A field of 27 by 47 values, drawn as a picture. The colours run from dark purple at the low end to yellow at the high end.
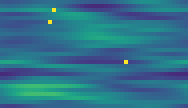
The ninth with the highest average is the bottom left. Three lone cells stand out, each far higher than its neighbours. Overall the values sit about 40% of the way up the scale. The grain runs across in streaks.
